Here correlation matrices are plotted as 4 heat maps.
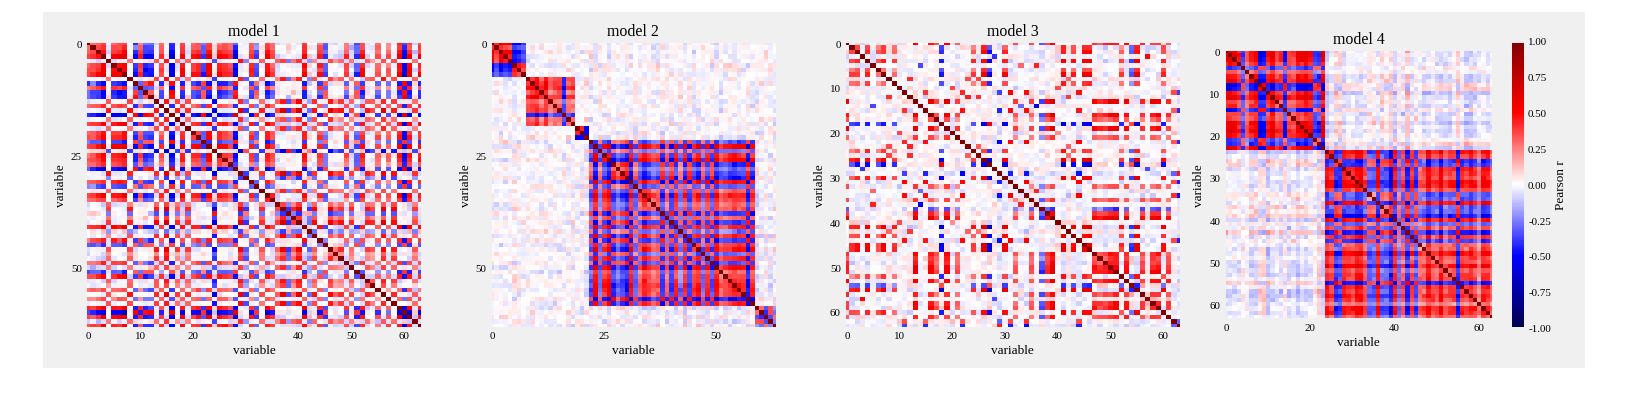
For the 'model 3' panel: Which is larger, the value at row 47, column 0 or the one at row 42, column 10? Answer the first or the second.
the first
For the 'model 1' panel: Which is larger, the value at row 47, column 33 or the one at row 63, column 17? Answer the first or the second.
the first
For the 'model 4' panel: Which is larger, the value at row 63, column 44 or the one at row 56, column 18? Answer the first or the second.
the first
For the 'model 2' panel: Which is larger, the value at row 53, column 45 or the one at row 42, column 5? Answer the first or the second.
the first
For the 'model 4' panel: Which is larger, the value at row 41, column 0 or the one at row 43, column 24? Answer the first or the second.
the first
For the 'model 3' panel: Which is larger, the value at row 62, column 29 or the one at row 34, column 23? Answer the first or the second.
the second
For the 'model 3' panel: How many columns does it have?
64
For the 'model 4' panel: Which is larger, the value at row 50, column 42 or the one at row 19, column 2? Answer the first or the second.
the second
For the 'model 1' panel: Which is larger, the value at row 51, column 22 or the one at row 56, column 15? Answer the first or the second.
the second
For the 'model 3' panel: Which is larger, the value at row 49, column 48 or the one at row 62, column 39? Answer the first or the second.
the first
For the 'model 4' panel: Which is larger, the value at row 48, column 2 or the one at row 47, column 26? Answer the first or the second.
the first
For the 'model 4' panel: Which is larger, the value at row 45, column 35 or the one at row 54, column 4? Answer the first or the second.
the first
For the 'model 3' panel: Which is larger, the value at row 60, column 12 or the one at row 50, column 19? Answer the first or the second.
the second
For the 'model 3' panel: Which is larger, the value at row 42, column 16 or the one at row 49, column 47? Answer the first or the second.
the second
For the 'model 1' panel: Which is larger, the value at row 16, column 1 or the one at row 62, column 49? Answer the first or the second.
the second
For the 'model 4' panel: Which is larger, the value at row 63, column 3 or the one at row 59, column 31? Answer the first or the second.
the second
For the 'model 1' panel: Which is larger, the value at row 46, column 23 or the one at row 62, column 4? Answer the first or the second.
the second
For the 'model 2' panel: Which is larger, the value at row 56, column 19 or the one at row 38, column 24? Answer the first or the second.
the second
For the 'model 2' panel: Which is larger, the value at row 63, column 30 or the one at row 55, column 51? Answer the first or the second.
the second
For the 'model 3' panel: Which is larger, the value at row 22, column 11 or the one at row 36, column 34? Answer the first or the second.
the first
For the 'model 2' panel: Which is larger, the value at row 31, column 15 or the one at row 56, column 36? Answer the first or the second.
the second
